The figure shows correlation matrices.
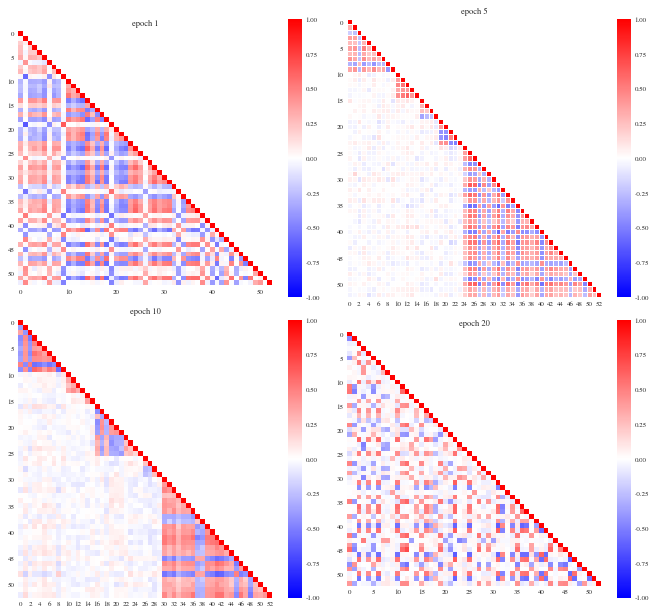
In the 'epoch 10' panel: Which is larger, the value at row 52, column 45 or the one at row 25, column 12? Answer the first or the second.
the second
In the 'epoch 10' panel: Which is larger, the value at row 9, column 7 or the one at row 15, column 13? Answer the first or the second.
the first
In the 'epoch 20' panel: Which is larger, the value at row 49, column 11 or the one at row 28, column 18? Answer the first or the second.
the first
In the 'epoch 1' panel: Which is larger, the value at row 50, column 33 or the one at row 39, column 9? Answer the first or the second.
the second
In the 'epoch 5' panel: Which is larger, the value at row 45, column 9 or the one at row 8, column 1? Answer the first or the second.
the first
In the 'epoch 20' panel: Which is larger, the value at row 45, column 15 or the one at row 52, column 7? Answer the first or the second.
the first
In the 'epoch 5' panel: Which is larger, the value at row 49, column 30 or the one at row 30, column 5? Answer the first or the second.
the second
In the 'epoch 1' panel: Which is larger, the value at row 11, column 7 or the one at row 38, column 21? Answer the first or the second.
the second
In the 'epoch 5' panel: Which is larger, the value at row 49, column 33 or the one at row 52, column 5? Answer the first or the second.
the second
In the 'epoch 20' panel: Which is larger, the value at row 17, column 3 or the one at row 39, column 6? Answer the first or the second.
the second
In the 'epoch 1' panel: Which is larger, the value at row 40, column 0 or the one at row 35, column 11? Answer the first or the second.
the first
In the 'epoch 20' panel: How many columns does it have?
53
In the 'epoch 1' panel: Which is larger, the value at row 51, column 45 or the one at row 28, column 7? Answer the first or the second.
the second
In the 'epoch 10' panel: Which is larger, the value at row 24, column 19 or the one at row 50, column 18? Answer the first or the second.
the second
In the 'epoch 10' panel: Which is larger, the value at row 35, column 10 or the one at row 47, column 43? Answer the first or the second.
the second
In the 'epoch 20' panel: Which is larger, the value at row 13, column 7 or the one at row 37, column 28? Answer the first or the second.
the second
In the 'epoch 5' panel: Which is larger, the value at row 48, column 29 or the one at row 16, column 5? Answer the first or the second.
the second
